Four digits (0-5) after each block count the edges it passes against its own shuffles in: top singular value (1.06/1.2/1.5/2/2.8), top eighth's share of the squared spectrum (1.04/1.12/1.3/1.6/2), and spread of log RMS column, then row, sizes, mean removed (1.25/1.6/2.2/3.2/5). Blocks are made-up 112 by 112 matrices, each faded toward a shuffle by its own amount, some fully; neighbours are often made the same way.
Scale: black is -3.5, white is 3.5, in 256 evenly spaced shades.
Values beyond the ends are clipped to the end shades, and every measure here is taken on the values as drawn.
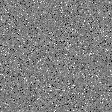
0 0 0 0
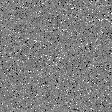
0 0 0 0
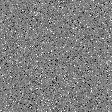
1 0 0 0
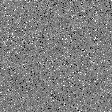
0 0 1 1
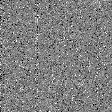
1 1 2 0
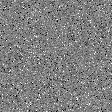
0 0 0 0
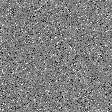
0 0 0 0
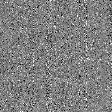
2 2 3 0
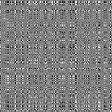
5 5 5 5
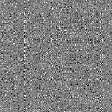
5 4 3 2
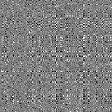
5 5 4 4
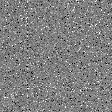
3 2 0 0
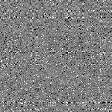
4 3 2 2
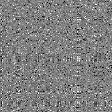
4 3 2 2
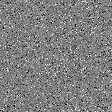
2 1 0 0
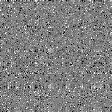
4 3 2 2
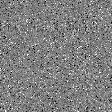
3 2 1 1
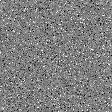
0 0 0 0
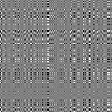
5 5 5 5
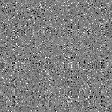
4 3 2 2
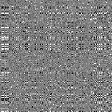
5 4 3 3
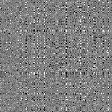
5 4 3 3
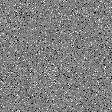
2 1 0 0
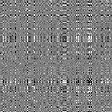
5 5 4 4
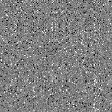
4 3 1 1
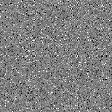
4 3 2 1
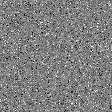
3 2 0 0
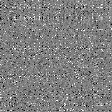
4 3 2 2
